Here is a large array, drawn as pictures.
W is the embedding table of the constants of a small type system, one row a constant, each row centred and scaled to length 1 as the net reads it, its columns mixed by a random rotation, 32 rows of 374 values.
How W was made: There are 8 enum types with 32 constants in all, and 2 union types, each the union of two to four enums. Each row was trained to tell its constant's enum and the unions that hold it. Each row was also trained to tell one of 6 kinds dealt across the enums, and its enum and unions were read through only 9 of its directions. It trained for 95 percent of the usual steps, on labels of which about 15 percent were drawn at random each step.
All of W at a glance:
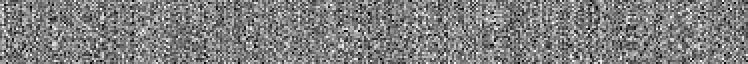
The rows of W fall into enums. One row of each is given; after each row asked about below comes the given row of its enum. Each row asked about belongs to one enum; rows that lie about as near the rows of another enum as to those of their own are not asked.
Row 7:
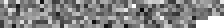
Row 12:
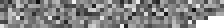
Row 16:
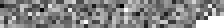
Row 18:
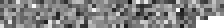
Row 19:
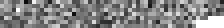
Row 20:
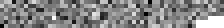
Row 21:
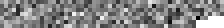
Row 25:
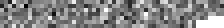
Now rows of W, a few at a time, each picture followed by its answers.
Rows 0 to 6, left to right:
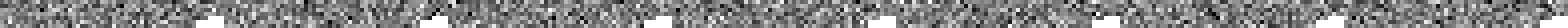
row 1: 25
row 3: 12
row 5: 25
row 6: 16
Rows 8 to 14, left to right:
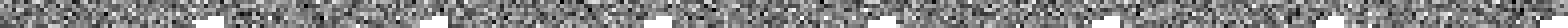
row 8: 19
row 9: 25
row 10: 18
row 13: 21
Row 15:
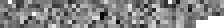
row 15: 20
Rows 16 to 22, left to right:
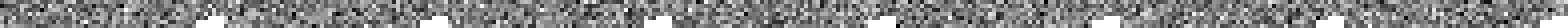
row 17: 21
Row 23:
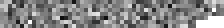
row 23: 20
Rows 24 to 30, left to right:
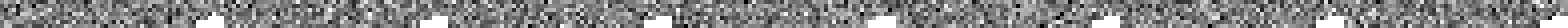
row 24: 21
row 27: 19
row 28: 16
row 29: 20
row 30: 21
